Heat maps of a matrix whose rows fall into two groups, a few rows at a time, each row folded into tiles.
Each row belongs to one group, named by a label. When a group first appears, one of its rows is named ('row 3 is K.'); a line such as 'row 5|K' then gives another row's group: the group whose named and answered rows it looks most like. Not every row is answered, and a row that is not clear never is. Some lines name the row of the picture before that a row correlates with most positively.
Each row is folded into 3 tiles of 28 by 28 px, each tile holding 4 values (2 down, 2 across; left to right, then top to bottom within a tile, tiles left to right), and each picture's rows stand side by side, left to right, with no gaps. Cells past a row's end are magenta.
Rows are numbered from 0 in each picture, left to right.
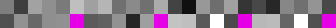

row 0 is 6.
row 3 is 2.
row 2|2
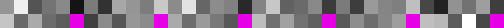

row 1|6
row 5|2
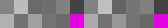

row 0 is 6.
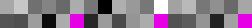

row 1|6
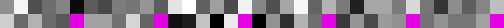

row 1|2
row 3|6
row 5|6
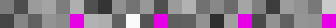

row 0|6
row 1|2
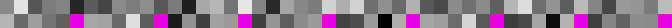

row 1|2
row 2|6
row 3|6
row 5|2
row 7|6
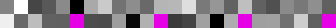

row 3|2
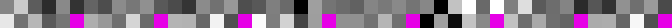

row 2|2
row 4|2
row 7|2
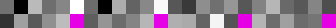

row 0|6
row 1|6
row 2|2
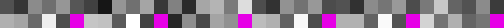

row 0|2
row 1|2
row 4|2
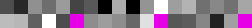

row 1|6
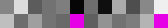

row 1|6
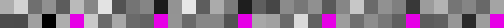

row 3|2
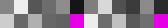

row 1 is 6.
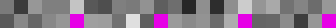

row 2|6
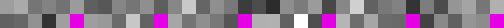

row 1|2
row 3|2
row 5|6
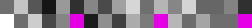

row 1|6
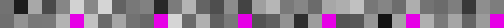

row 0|6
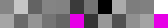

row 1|6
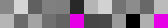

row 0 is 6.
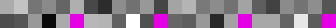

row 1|2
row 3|2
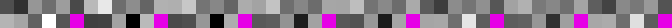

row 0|2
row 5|2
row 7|2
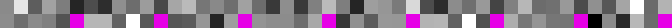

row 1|2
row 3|6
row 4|6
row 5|2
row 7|6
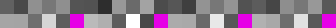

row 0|2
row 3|2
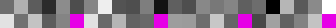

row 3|6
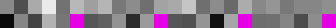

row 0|6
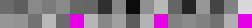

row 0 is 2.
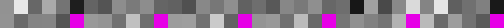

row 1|2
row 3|2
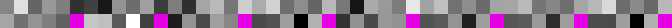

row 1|2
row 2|6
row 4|6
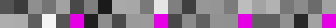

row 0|2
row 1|6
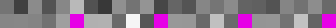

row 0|6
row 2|2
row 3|2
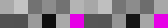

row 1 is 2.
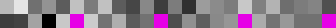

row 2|6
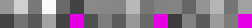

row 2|6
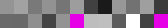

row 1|2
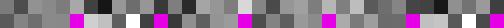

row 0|6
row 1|2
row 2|6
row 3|6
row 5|2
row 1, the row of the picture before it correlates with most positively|1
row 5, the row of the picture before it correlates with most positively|1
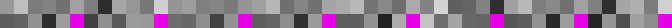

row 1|6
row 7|6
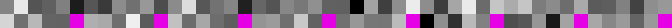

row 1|2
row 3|2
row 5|6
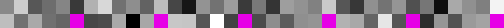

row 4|2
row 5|6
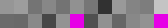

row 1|6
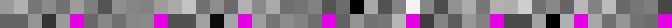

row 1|6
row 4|6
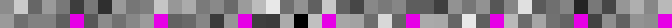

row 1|6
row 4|2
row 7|6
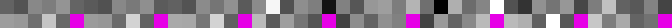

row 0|2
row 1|2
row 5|6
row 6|2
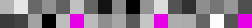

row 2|2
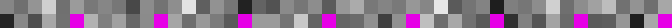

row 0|6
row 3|2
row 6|6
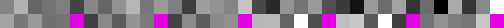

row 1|6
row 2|6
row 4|2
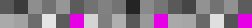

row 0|2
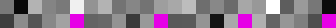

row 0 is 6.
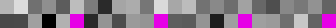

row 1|6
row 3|2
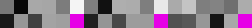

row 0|6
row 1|6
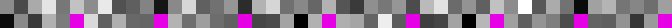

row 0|6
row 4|2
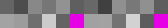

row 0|2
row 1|2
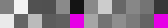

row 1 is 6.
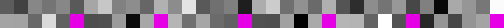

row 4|2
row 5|6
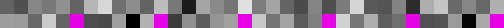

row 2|6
